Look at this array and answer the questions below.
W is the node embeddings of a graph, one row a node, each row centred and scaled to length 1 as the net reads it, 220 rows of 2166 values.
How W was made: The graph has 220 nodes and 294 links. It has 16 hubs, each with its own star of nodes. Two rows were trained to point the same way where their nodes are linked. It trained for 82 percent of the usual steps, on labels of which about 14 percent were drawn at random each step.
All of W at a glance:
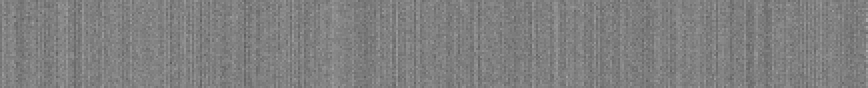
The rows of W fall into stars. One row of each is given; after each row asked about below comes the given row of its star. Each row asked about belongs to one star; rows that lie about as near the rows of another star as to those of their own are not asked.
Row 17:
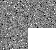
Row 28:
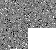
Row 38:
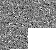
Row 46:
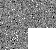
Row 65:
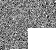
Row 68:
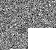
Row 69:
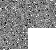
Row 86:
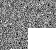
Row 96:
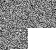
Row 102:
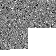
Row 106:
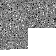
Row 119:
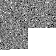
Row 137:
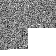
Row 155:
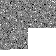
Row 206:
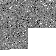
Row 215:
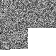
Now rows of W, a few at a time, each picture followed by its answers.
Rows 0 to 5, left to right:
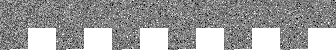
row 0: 119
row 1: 46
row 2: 137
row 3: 215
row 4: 68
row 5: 38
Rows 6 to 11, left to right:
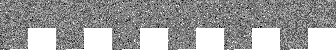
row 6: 215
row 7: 119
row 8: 155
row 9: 102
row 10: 38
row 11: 206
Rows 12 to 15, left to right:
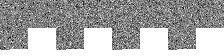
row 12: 102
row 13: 46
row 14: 68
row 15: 69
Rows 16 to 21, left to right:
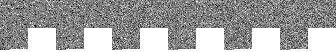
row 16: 102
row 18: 69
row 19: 17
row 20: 119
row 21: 68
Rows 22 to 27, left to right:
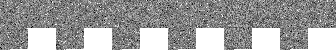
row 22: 119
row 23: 38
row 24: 119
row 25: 137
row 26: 106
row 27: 215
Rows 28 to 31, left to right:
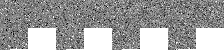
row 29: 106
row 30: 119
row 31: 38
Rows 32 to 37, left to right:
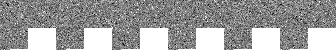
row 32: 38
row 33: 96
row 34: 46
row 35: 106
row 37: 155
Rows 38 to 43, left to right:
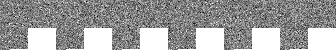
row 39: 38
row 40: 137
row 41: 96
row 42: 102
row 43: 46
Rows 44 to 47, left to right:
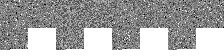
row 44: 155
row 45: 102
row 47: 106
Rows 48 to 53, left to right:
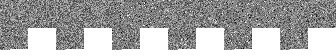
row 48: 155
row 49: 119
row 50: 137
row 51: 206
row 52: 119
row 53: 106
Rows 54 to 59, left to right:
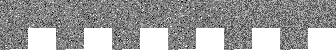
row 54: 86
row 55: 46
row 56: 155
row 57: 46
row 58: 65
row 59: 155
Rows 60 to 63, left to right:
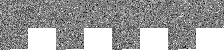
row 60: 38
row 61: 137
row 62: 96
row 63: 96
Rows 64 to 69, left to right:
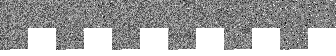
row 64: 17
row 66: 28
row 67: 119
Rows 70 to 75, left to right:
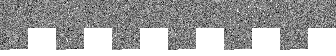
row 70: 69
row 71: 137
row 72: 68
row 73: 86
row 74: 68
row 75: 17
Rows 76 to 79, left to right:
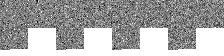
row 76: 96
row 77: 137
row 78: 137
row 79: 46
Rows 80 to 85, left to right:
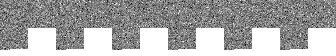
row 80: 38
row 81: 215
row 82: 215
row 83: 17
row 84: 17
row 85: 38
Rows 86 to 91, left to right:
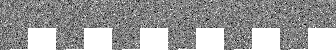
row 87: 28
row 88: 65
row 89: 28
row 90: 86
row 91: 102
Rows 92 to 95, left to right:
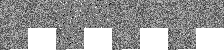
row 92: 215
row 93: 65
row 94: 69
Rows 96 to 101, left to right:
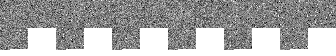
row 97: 155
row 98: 96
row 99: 46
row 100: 137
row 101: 155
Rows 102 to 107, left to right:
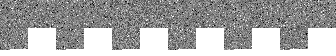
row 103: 96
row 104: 206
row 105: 28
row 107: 96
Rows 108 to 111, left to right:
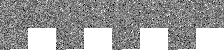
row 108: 215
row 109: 119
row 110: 86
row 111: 46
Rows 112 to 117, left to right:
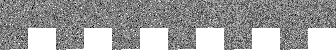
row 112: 65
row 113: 38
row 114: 215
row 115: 69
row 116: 106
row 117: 155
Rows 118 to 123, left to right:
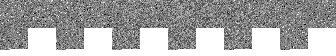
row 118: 65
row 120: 155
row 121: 46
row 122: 17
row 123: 102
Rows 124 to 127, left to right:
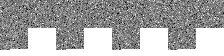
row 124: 215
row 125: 106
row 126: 69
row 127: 96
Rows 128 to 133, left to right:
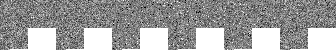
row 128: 215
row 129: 86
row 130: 69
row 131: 137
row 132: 38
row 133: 96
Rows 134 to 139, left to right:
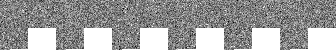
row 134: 46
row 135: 137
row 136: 69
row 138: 86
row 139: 137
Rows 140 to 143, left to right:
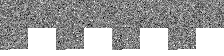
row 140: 102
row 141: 206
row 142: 155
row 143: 215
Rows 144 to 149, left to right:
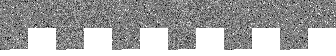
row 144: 102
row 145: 155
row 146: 68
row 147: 137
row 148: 28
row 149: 68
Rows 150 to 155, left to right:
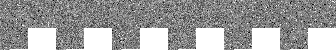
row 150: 38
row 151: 102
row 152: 86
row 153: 215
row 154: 106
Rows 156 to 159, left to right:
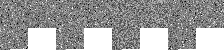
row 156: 106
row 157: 137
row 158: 86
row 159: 17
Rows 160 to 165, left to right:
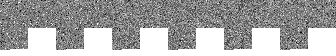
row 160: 65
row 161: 155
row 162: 119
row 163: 86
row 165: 206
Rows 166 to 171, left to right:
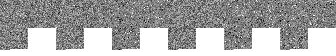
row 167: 46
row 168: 86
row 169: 96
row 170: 46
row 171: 65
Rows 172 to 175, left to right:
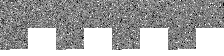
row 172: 96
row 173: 28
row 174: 65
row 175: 206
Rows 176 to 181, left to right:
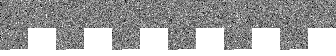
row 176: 17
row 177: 119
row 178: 46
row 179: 96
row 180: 137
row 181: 206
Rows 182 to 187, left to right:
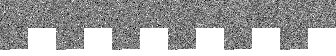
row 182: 65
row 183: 68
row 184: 28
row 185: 119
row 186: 46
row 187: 65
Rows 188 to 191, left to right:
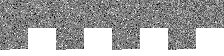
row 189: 137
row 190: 86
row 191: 38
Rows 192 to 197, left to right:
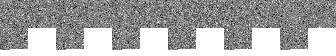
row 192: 38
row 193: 69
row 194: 17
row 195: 215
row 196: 65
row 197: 106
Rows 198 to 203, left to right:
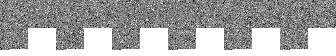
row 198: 119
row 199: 119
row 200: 86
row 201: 17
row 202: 215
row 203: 65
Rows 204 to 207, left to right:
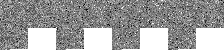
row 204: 119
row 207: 38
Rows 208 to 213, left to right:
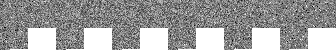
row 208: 28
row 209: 69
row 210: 38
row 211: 206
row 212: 86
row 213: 68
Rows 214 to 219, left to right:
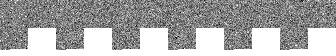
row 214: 106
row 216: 68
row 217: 69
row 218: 69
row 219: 28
